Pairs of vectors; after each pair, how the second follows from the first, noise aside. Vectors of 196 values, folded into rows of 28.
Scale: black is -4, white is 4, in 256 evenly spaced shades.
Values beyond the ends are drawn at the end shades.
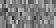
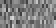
sign-scrambled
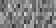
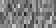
negated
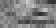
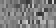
sign-scrambled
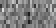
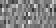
sign-scrambled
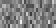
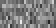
sign-scrambled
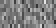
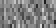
sign-scrambled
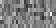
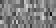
negated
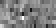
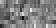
negated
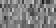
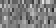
negated
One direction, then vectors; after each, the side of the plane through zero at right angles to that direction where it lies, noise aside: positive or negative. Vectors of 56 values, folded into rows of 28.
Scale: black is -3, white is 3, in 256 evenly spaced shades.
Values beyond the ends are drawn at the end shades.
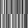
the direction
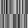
positive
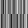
negative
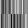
negative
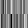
negative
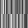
positive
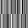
positive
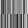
negative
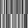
positive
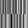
negative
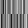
negative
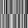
positive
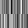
positive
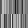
positive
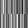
positive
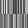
negative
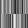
positive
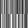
positive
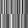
positive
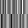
negative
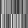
positive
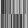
negative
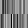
negative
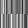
positive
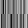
negative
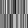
negative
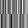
negative
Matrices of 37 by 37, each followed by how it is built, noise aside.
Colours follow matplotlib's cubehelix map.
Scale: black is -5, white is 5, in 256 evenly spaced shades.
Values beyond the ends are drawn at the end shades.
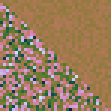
lower triangular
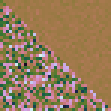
lower triangular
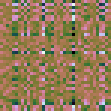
low rank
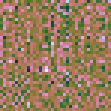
low rank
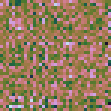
low rank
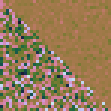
lower triangular
